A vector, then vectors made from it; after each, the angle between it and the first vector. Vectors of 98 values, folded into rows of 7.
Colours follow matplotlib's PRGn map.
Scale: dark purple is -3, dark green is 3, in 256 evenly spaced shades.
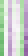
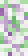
orthogonal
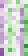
nearly opposite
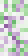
orthogonal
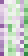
nearly opposite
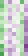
nearly parallel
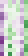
nearly opposite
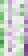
nearly parallel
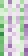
nearly parallel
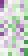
partly opposed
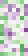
partly aligned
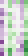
nearly opposite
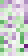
partly aligned
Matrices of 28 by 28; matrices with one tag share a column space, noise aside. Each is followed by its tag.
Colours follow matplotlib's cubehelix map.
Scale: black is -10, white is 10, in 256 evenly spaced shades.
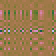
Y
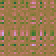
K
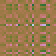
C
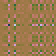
C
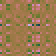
C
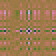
Y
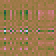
Y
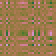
K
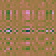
Y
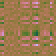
K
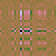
Y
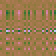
Y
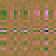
Y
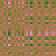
K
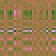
Y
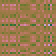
C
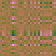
K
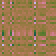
K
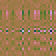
Y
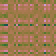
C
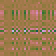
Y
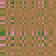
K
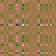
C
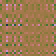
C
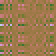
C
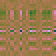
Y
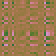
K
